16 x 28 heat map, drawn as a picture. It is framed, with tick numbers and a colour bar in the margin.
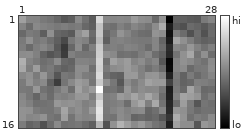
Grain: streaks running down. Odd lines: columns 12 and 22. Average level on the scale: 50%. Ninth with the lowest average: top right. Histogram: heavy tails on both sides.
